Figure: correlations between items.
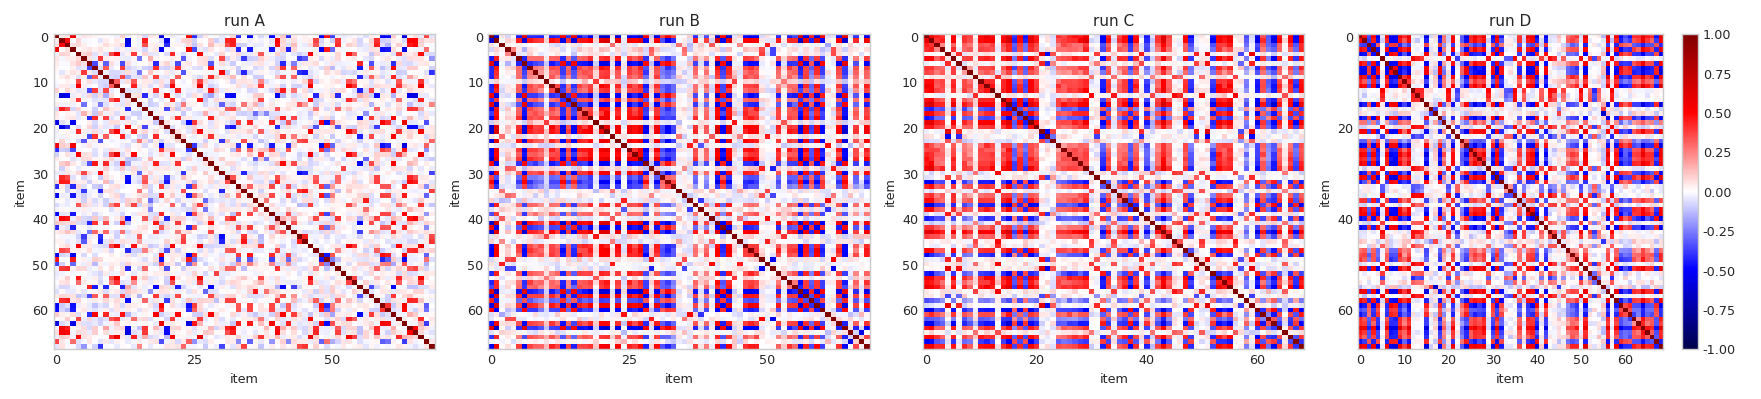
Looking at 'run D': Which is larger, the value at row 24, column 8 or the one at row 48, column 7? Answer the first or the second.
the first
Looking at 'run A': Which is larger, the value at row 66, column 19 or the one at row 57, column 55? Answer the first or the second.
the first
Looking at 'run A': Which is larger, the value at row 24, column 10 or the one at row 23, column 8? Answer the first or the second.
the first
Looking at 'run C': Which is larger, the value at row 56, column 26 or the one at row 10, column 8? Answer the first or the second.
the second
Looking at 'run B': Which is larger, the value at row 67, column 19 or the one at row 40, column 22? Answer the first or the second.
the second
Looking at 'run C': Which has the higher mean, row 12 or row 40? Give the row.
12
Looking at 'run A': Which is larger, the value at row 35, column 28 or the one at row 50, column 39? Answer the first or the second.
the second
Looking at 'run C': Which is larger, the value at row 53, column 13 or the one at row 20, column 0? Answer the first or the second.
the second
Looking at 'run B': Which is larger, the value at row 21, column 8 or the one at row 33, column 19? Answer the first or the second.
the first
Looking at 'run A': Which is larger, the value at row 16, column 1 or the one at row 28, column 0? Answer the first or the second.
the first
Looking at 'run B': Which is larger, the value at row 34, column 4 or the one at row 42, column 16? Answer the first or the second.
the first
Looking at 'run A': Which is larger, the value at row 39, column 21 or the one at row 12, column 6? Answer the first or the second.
the first
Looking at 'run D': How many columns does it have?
69
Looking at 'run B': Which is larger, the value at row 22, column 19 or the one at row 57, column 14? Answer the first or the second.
the second
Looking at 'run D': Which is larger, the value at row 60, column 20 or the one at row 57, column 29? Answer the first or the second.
the second
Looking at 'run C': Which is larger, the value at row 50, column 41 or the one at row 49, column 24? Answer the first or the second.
the first
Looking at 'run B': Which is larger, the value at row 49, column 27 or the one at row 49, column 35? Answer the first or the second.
the second
